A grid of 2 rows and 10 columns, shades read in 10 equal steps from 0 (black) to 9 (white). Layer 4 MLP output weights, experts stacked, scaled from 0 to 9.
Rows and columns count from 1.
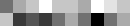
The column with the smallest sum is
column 2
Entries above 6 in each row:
7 1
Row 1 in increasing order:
4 6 6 7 7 7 7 8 9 9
